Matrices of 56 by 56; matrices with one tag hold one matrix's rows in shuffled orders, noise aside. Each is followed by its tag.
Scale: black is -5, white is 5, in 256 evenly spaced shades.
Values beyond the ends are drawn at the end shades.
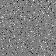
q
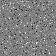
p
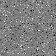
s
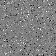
s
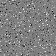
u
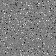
s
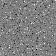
p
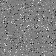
s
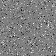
q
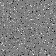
q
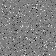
p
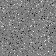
q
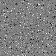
s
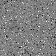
s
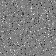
q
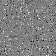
s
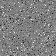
q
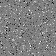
u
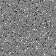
p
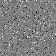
p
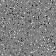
q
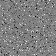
p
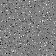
u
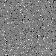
s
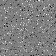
s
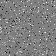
u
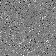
u
